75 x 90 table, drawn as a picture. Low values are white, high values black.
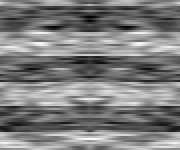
Slope: none. Mirror symmetry: left to right. Stripes: horizontal, repeating 3 times.
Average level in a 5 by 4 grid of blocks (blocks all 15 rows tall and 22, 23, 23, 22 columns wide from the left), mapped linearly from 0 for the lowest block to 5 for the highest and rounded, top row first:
4554 | 0110 | 4444 | 2112 | 3223
